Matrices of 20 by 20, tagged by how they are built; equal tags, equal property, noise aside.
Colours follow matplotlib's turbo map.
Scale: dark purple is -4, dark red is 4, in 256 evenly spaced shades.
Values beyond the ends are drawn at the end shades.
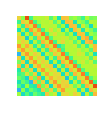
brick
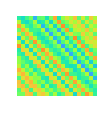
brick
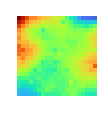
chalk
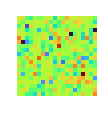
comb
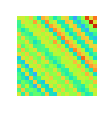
brick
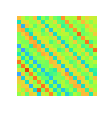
brick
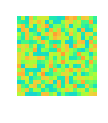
comb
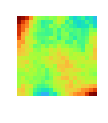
chalk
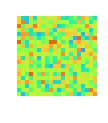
comb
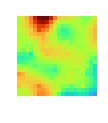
chalk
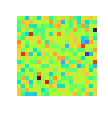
comb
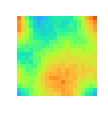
chalk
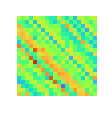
brick
